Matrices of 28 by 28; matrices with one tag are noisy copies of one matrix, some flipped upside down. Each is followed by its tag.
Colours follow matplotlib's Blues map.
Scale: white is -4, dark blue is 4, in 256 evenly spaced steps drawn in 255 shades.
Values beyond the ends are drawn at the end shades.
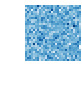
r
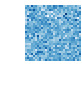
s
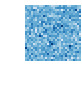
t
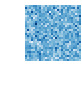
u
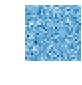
u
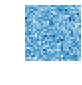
t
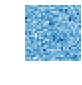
t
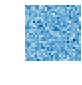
r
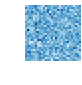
u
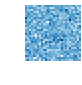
t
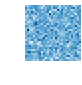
u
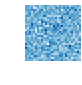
t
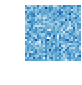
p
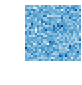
t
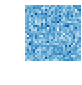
p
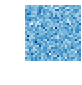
u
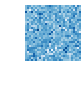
s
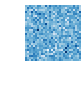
s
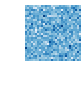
t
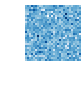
s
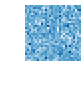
p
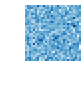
r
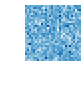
p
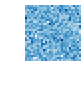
t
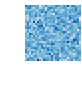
r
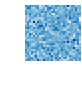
r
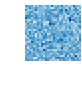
t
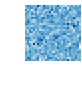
r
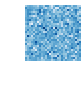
u
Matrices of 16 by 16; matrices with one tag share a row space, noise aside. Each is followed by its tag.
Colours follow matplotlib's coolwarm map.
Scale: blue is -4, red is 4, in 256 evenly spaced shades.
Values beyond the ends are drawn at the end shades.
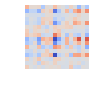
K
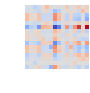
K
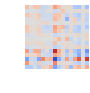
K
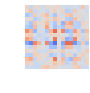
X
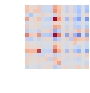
K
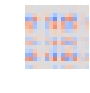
X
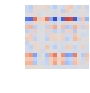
X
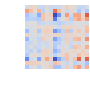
K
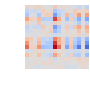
K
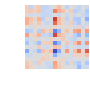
K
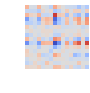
K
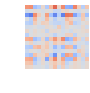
X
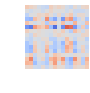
X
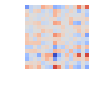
K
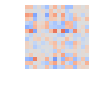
X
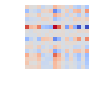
K
